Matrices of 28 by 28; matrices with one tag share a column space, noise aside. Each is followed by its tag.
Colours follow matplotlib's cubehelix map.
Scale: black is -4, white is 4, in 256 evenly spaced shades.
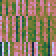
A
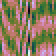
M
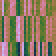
A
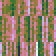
A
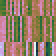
A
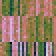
A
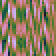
M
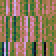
A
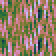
M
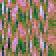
M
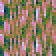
M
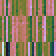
A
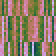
A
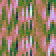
M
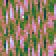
M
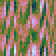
M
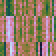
A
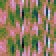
M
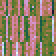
A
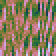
M
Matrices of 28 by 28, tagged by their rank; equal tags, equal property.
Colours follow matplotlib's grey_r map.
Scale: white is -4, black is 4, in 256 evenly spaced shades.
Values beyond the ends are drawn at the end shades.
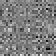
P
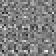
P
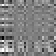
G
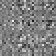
P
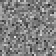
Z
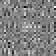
P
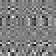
G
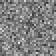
Z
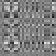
G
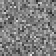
Z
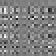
G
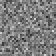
Z
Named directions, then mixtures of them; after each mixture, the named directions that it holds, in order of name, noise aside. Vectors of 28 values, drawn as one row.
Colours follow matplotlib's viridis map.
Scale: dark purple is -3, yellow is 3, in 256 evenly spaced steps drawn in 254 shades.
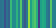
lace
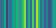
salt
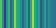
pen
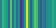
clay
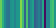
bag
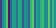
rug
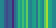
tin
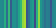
clay, lace, salt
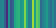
pen, salt, tin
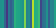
pen, salt, tin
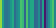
bag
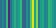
lace, pen, rug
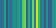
salt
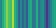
tin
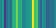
lace, pen, salt
